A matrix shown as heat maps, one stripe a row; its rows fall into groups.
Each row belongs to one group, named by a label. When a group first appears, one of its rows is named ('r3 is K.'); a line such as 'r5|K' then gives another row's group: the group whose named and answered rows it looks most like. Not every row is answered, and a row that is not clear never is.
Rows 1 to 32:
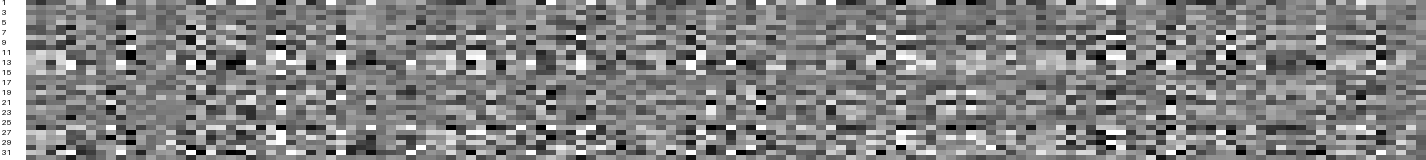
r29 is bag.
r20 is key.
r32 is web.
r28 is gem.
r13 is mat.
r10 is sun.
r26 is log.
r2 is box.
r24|web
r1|log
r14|mat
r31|mat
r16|sun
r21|log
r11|bag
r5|box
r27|bag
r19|gem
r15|bag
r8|bag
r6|web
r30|key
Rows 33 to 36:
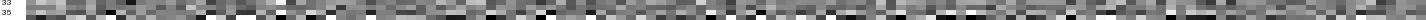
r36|log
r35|gem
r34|box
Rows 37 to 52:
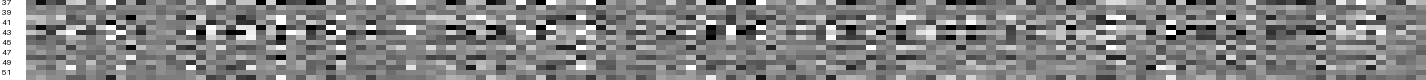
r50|mat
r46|bag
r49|bag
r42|log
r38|gem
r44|log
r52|gem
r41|gem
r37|log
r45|sun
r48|sun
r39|box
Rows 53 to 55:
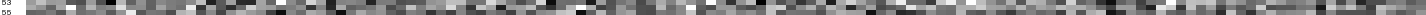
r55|sun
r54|mat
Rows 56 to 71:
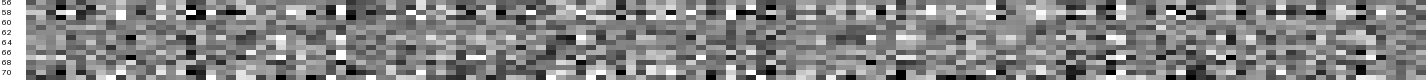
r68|sun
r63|bag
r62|box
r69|key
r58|mat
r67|bag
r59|key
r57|key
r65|gem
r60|gem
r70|key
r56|key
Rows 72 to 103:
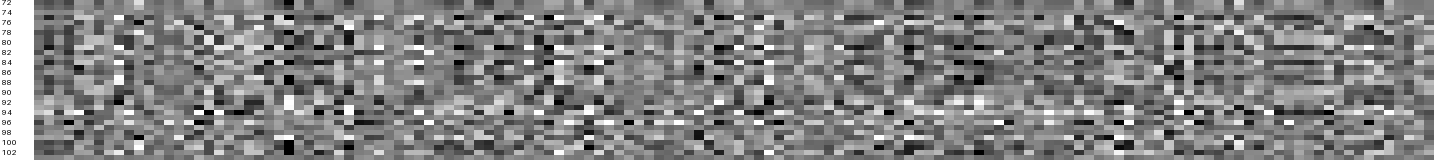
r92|gem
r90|web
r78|sun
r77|key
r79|web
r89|web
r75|log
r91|gem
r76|bag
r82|key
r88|log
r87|log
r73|sun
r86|web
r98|web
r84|log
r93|bag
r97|box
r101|sun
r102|log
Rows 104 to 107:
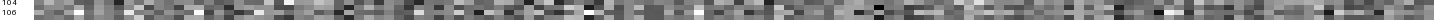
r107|sun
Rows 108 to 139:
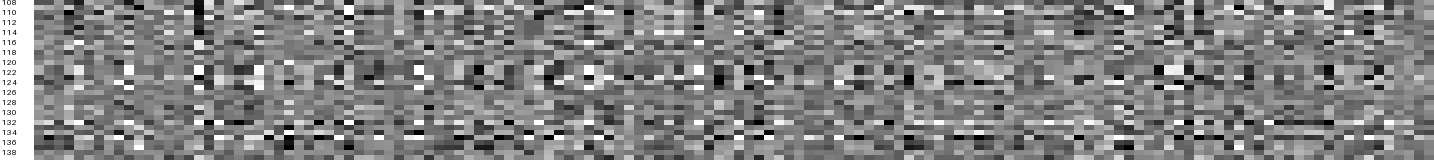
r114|key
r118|key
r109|bag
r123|key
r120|gem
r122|mat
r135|log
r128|gem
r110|key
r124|log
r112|key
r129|box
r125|mat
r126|box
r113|web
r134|gem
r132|mat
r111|web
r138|gem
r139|box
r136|sun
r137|sun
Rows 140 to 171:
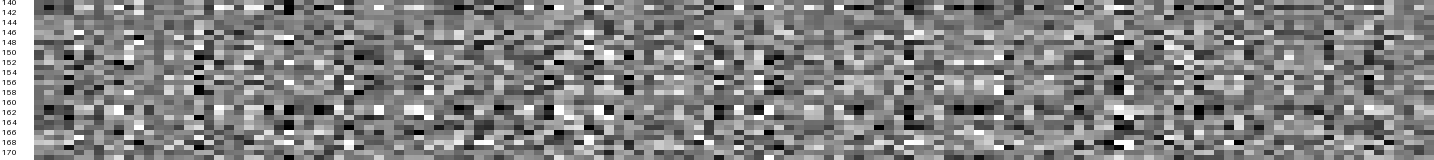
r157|key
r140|sun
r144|box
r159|box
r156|gem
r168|bag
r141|log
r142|sun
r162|log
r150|key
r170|box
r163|key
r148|sun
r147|bag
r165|sun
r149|mat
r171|log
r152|gem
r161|log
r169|key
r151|key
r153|web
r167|mat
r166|gem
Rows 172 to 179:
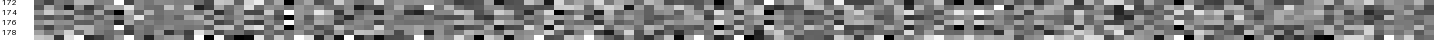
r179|mat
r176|gem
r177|log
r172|log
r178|box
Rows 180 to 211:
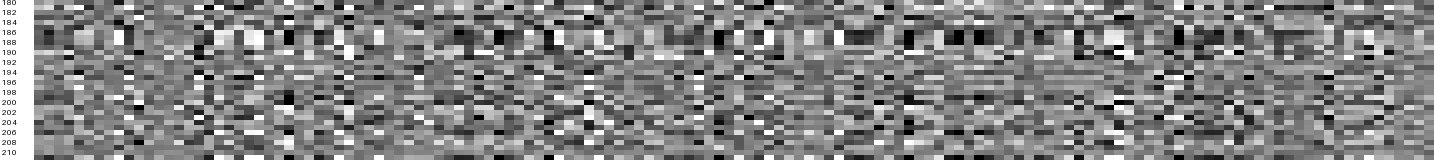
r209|gem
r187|log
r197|mat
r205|sun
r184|gem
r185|web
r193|gem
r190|bag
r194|web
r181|mat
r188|log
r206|log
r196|box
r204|key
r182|bag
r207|bag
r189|key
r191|key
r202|bag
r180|gem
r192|box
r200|sun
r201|bag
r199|log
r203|mat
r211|log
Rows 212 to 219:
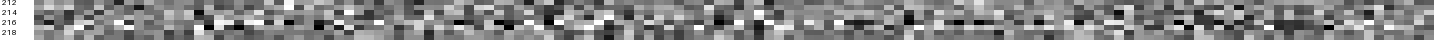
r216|log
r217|mat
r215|key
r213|bag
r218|box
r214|key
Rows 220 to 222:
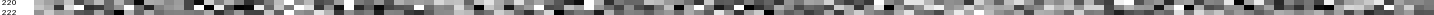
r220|bag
